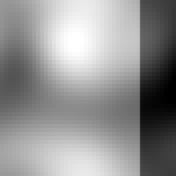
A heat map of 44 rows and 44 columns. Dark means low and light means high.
The ninth with the highest average is the top middle. There are no regular stripes. The top middle is the calmest part. Overall the values sit about 60% of the way up the scale. The middle right is the ninth with the lowest average. A vertical seam about 80% of the way across splits the table, and the left part is higher.
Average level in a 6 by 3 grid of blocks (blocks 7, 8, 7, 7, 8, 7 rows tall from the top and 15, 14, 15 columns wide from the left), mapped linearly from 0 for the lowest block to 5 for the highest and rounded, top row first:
3 5 2 / 3 5 2 / 2 4 1 / 2 2 0 / 3 3 1 / 4 4 1
